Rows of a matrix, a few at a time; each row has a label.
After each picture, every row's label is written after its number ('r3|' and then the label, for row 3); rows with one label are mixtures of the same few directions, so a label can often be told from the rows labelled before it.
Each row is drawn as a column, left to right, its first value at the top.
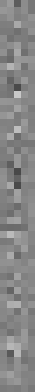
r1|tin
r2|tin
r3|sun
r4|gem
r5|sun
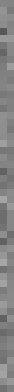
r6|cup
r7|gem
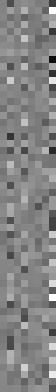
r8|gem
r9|tin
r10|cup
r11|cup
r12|sun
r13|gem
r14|cup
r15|tin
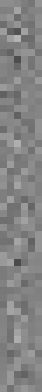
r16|sun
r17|cup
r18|sun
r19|cup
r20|gem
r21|gem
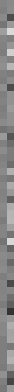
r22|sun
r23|cup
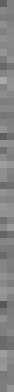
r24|tin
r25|tin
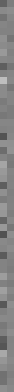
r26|tin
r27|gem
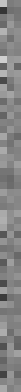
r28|tin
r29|sun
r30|tin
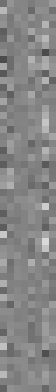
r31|tin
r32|sun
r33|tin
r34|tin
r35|sun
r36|gem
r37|gem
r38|tin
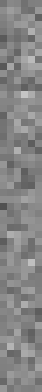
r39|gem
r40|tin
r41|gem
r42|sun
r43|sun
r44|cup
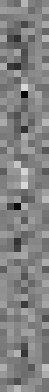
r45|cup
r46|gem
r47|gem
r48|sun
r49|cup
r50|sun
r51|cup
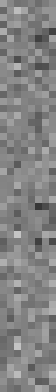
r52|sun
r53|cup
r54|tin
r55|tin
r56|cup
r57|gem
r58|gem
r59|cup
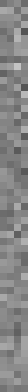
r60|tin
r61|tin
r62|gem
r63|sun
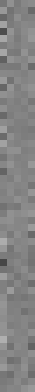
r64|sun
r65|tin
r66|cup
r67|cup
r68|tin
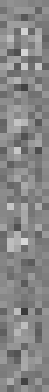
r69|gem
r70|gem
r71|gem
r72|cup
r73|sun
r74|gem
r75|gem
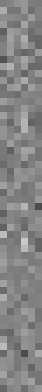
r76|tin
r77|gem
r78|sun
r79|gem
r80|cup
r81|gem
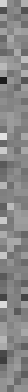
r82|tin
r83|gem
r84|cup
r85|tin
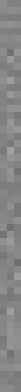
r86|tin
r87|gem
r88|sun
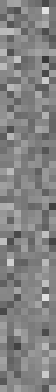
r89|cup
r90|sun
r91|tin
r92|sun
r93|gem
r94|sun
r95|tin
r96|gem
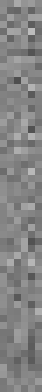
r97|cup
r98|sun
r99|tin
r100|gem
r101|sun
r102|cup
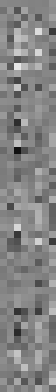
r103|gem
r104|gem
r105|gem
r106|cup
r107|gem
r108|cup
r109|cup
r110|cup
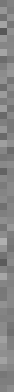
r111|sun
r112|gem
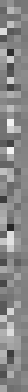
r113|cup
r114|gem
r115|sun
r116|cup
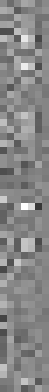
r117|cup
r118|sun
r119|sun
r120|gem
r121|gem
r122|gem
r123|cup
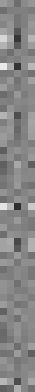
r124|gem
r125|gem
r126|gem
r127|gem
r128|gem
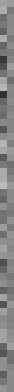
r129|sun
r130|tin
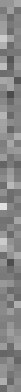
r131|gem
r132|sun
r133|tin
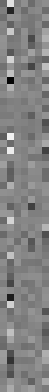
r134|tin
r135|tin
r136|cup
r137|tin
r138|gem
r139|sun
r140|gem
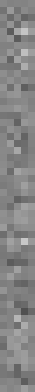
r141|tin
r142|sun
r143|cup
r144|cup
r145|cup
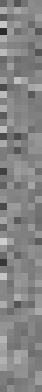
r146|sun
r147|cup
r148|tin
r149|tin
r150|sun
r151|cup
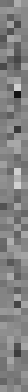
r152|gem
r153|sun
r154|sun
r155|tin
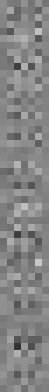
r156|cup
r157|sun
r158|tin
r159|gem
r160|tin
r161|sun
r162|tin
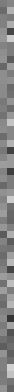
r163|tin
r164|cup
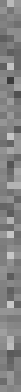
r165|gem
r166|tin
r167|sun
